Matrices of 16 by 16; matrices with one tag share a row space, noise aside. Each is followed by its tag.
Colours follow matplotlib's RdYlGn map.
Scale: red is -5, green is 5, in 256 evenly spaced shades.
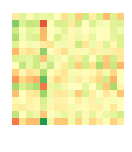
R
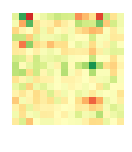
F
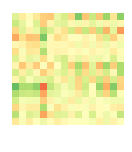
R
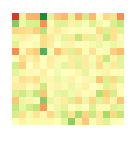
R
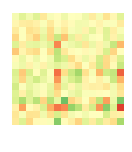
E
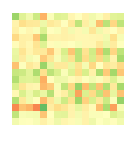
R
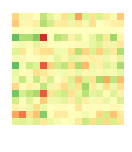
R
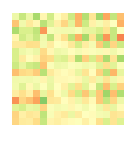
R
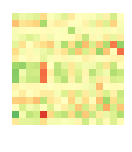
R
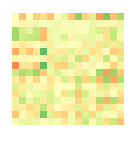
R
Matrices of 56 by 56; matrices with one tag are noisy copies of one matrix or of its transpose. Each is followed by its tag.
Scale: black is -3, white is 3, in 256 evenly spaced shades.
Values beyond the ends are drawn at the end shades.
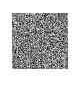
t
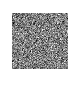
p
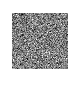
p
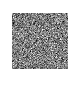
p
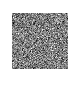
p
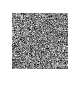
t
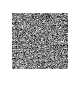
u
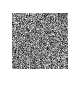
t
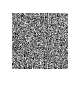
u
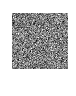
p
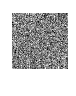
t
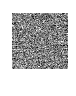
u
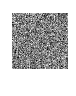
t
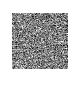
u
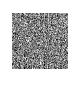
u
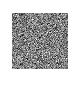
p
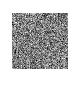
t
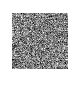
t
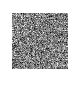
t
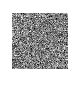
t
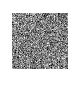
t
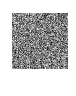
t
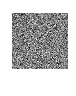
p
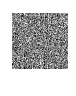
u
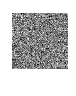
t
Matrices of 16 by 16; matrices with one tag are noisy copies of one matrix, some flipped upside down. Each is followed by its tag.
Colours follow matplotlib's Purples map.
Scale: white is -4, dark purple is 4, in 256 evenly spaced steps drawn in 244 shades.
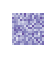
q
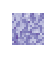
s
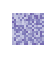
q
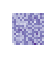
q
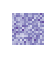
q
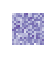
q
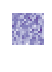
s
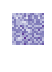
q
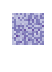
q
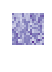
s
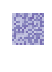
q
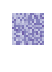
q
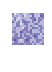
s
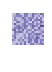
q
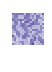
s
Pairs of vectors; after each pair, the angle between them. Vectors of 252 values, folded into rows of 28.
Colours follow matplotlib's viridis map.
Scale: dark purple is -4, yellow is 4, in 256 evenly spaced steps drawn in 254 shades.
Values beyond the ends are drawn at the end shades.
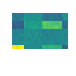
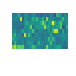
partly aligned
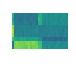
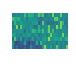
partly opposed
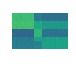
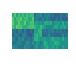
nearly parallel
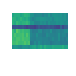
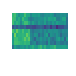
nearly parallel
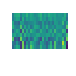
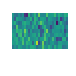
orthogonal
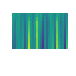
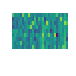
partly opposed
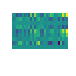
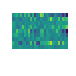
nearly opposite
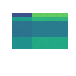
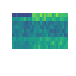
nearly parallel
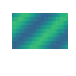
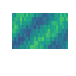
nearly parallel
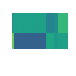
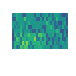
partly opposed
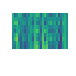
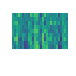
nearly parallel
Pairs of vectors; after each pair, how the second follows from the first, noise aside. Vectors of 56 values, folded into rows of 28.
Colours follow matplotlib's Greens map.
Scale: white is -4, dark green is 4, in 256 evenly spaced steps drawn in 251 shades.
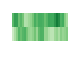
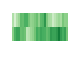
wrapped around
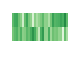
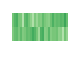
shrunk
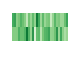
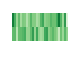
wrapped around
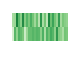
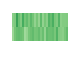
shrunk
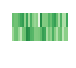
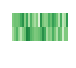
copied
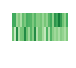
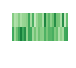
reversed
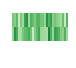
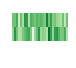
copied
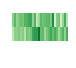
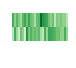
reversed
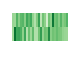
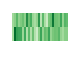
copied
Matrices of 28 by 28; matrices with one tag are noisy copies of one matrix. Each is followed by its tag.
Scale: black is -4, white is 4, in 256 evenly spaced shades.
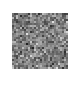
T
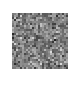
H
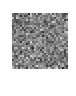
T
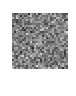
T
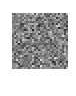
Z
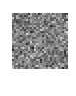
T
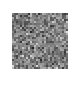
T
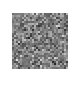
Z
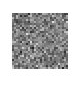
T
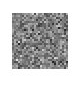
Z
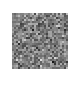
Z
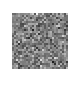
Z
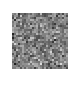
H
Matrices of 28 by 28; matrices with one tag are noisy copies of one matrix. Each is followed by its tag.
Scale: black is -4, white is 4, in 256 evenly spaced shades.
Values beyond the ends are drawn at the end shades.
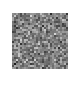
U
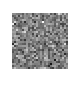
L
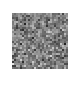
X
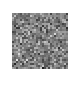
U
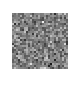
L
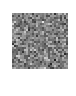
L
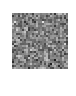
L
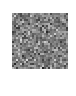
U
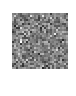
U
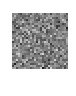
U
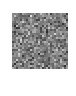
U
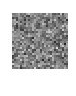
X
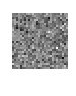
X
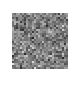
X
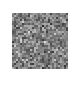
U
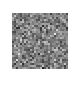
U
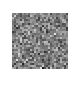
U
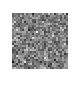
L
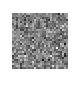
X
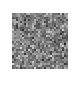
X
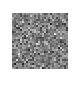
U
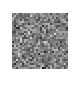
U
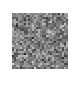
X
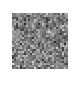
X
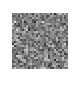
L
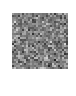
L
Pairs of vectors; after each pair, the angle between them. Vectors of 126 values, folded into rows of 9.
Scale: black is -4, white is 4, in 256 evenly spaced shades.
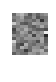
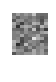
partly aligned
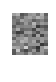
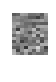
nearly opposite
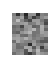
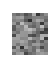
partly aligned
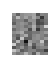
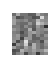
nearly opposite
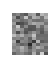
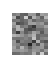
nearly parallel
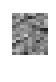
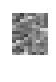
nearly opposite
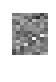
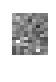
partly aligned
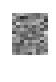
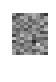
partly opposed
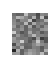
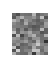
partly aligned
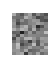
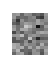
partly aligned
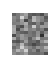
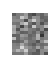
nearly parallel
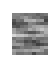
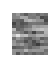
nearly parallel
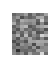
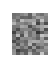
nearly parallel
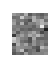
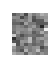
nearly opposite
